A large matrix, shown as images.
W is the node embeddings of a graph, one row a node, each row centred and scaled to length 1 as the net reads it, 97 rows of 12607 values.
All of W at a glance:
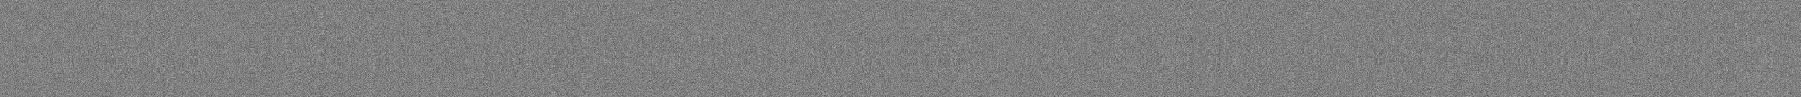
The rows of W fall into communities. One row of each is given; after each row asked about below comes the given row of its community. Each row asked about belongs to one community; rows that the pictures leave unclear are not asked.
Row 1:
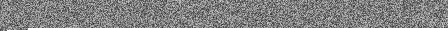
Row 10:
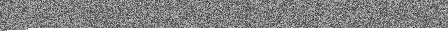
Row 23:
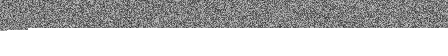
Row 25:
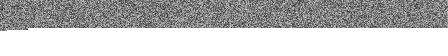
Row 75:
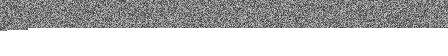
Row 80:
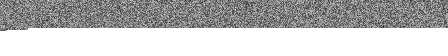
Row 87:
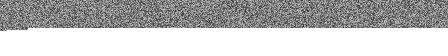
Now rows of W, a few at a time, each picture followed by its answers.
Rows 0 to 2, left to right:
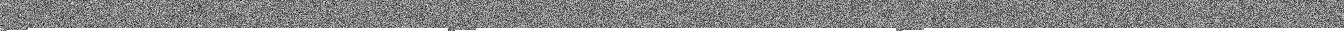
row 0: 25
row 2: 80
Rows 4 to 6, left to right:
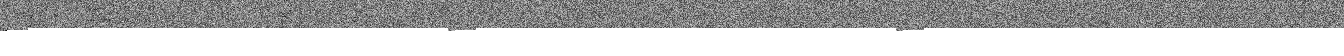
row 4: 75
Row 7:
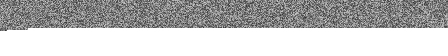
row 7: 80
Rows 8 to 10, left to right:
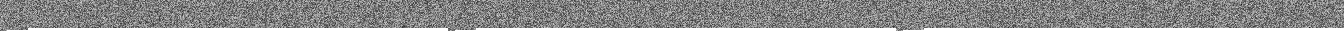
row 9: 80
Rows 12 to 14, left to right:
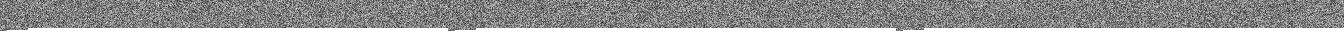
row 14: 1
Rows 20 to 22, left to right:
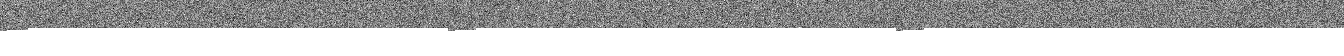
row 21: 10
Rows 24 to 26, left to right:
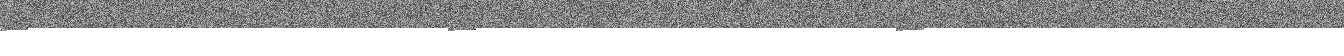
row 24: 25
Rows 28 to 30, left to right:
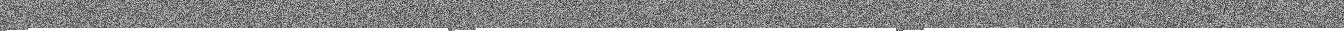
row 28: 75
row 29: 87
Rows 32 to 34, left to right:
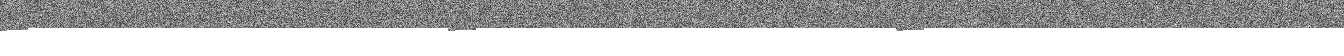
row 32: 87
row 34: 10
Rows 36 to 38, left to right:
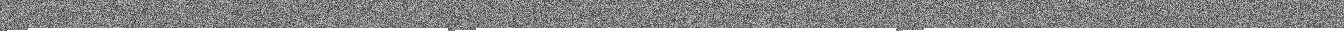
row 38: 87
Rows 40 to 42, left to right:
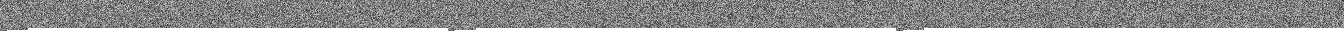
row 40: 87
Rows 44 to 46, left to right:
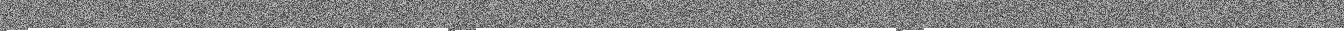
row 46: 80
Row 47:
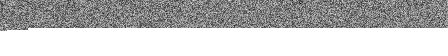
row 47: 25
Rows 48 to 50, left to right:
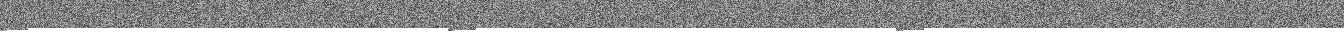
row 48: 23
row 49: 87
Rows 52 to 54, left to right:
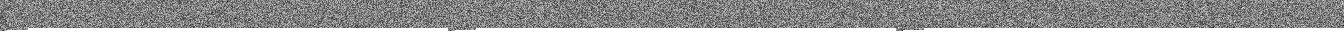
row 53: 87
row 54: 10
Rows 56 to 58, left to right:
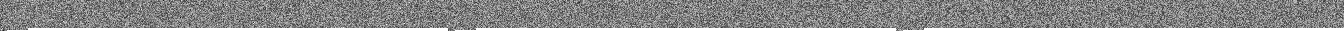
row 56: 25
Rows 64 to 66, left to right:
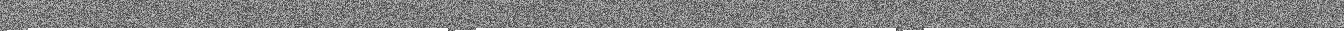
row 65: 80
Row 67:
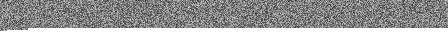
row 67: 23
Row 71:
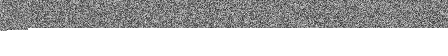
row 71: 23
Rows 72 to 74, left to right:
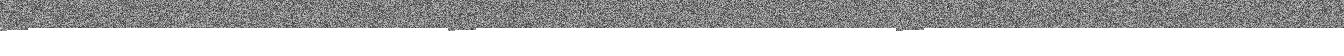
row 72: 25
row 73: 80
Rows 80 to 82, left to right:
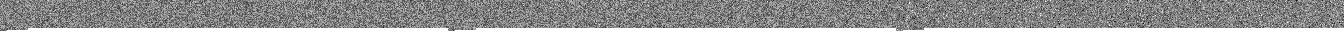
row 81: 80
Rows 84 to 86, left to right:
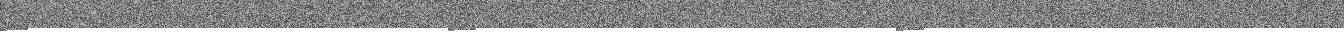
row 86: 1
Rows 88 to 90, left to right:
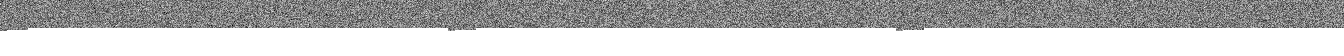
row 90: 75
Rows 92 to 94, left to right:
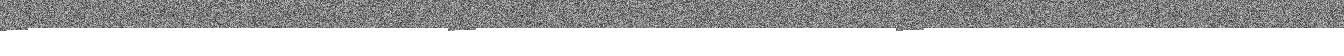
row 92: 1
